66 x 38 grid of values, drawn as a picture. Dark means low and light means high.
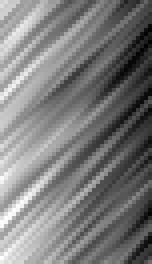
No single row or column stands out from its neighbours. The ninth with the highest average is the bottom left. Streaks slant up to the right. There are no lone odd cells. Values rise toward the left.
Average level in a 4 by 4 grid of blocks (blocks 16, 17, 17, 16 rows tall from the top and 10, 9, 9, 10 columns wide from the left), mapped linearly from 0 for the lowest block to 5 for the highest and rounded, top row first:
4 3 2 0 | 4 3 2 0 | 5 3 2 1 | 5 4 2 1
